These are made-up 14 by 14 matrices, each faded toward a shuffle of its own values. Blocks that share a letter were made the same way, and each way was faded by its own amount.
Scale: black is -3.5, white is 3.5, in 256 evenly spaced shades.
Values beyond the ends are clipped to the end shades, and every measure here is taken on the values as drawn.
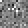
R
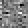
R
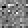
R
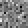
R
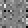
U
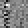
U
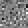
R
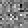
R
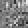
U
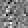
R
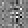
U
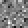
R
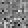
R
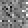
R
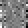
U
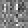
U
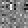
U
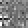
U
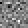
R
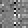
U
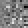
U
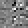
U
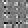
U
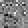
R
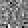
R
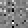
U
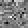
R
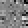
U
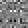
U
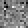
R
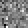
R
